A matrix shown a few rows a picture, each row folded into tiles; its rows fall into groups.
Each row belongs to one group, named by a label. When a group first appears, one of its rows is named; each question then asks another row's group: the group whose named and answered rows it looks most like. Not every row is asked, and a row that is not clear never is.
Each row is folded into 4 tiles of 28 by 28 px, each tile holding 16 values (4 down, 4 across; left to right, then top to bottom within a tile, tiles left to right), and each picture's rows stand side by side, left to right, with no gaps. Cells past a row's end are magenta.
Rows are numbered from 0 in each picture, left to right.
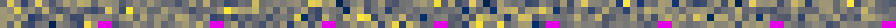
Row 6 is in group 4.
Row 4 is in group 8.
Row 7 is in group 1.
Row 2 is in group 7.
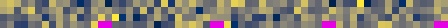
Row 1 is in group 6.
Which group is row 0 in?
7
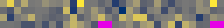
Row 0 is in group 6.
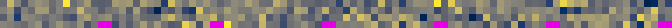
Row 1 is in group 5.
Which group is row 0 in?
1
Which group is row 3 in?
4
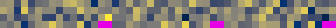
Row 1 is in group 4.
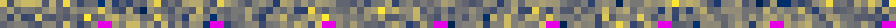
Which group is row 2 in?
5
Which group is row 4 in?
5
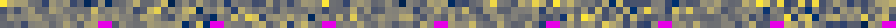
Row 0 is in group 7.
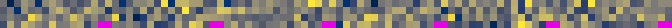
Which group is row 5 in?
1
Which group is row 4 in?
6
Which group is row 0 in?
8
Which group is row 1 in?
6
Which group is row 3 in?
8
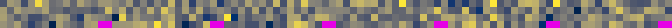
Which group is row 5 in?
8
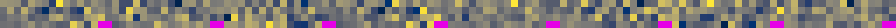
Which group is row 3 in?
5
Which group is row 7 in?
4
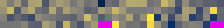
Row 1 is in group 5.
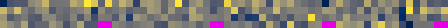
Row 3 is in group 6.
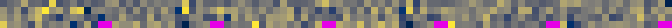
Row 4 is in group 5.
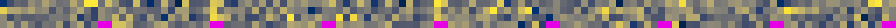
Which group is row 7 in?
7
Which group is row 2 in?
6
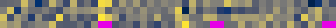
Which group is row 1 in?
6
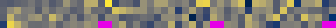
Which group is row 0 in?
8
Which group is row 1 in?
7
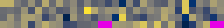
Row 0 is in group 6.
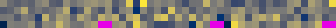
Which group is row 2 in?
8
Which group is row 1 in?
1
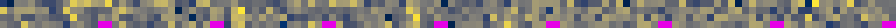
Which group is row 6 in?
4
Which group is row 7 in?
1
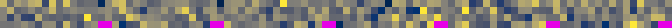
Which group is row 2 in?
5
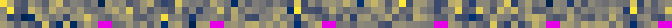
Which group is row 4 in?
4
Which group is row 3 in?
1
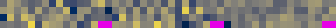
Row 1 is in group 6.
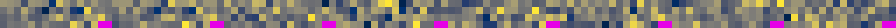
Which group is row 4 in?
5
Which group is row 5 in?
6
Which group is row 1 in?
5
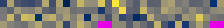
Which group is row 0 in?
4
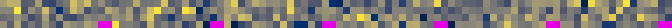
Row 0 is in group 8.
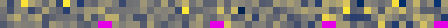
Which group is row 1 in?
6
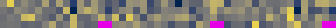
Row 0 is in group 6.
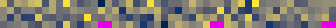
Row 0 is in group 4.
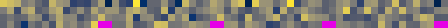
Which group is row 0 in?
7
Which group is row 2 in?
1
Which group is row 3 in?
4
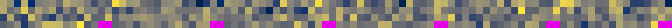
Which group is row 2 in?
5
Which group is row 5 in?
7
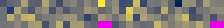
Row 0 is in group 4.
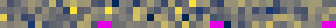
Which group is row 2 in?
5
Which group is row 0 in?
6
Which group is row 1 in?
4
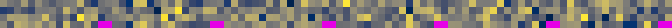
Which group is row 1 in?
8
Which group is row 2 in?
4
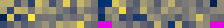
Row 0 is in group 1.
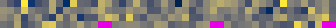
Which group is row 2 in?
5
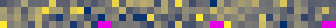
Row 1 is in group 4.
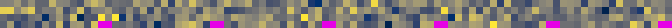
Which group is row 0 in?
7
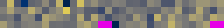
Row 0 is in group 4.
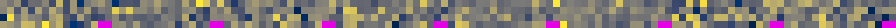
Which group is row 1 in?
7
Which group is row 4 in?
8
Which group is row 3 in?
8
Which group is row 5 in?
5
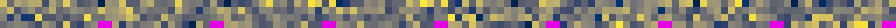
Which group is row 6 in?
1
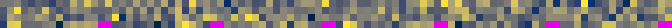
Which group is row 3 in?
8
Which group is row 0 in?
8
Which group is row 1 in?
6
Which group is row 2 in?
4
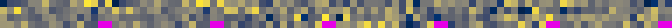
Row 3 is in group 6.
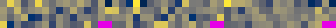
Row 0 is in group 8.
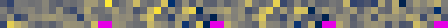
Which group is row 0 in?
8
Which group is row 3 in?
4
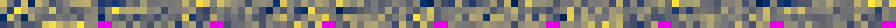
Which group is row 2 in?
5
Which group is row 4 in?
4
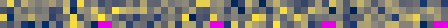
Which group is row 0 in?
6
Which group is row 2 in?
8
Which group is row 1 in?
7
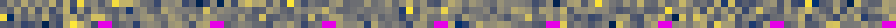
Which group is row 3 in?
6
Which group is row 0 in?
6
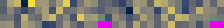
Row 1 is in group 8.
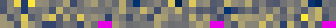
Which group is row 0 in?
1
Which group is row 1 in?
4
